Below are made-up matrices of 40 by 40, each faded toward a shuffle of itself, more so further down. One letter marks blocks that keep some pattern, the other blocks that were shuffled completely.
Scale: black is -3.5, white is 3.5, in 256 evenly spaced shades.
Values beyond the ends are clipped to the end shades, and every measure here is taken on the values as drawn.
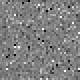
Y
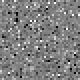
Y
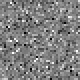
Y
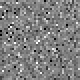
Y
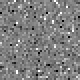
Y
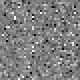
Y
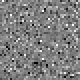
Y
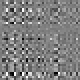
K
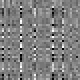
K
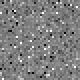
Y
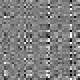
K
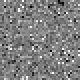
Y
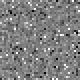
Y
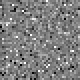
Y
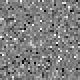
Y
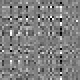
K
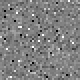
Y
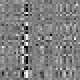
K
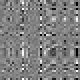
K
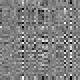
K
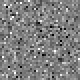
Y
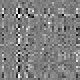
K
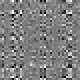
K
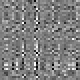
K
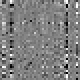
K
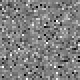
Y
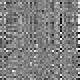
K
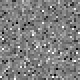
Y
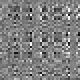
K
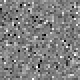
Y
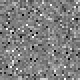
Y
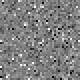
Y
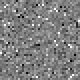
Y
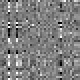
K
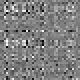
K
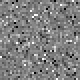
Y
